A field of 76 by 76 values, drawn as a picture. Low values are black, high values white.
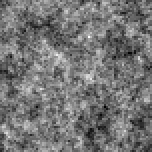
No single row or column stands out from its neighbours. There is no overall slope. The texture is blotchy. No regular stripes run through it. The halves do not mirror each other. The ninth with the highest average is the centre. The histogram is bell-shaped.
